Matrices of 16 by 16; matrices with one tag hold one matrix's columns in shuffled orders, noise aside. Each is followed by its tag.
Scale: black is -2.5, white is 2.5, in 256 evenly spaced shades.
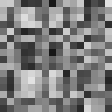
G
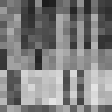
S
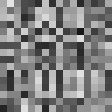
G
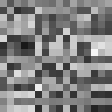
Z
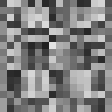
G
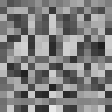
Z
